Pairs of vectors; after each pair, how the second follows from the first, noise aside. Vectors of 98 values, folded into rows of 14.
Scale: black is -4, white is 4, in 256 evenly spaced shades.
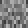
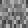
copied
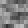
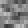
copied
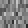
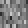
shuffled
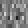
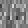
copied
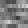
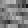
negated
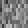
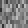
copied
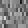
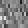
copied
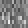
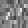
shuffled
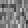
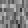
negated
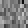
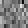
copied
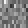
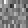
copied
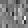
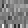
shuffled
